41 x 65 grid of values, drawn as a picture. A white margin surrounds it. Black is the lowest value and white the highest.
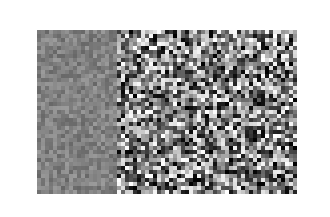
On average the colour sits 50% of the way up the scale. No regular stripes run through it. No overall slope runs across the table. Neither half mirrors the other. The left part is calmer, up to a seam about 30% of the way across. The texture is fine-grained noise.
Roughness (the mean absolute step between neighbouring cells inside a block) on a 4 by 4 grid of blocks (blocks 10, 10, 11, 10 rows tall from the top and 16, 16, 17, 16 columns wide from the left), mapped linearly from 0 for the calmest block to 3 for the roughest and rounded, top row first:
0233 / 0233 / 0233 / 0233
